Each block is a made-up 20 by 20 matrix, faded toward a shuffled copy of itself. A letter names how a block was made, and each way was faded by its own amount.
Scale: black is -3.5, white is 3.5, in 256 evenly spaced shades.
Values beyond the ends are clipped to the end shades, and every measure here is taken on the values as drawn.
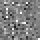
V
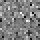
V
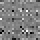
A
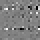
A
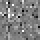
V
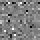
V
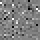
V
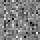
V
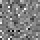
V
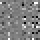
A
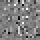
V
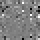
A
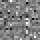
V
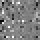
A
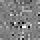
A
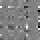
A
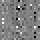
A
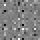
A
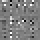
A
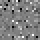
V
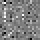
V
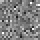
V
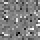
V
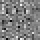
V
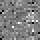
V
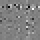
A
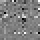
A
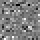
V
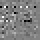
A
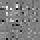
A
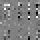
A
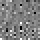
A
